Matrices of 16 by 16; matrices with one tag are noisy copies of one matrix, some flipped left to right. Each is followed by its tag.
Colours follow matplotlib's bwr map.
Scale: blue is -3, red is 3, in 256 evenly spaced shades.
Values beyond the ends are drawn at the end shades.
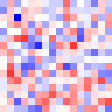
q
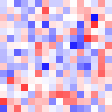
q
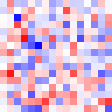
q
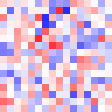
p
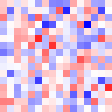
p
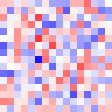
p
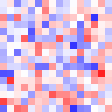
q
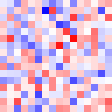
p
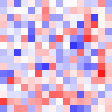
q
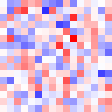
p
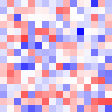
q
